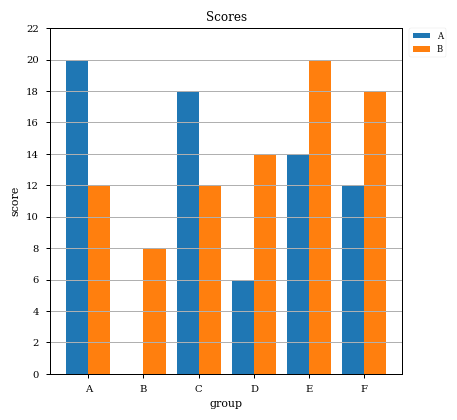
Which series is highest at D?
B
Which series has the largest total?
B
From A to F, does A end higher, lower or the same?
lower
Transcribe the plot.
Title: Scores
x-axis: group, ticks A B C D E F
y-axis: score, ticks 0 2 4 6 8 10 12 14 16 18 20 22
Legend: A, B
Values:
A: 20 0 18 6 14 12
B: 12 8 12 14 20 18
